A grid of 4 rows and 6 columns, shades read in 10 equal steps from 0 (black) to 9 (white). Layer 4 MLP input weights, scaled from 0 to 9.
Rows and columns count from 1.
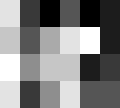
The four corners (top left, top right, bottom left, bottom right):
8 1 8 3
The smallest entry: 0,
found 2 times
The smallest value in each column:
7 2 0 3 0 1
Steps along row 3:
down up same down up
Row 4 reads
8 2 5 8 3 3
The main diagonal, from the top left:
8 3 7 8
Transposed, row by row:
8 7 9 8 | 2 3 5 2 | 0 6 7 5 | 3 8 7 8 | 0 9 1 3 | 1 1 2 3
